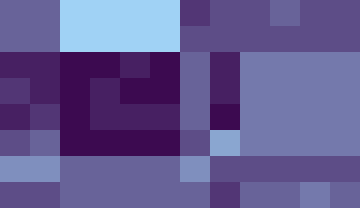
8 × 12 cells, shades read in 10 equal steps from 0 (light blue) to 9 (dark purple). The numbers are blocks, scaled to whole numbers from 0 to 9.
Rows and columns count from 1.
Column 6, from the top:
0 0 9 9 8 9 5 5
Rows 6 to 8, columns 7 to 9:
6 2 4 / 3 6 6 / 5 7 5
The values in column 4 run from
0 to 9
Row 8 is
6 6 5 5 5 5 5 7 5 5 4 5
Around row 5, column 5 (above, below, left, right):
9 9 8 8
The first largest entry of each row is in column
7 7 3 3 3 3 8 8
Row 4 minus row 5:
-1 1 0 0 1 1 0 -1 0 0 0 0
